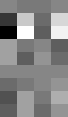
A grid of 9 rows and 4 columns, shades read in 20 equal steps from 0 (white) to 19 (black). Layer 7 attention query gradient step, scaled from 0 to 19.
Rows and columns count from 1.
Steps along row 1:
up same down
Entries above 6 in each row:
4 2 2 4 4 4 4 3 4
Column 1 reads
9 15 19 7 7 9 11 13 12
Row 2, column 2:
4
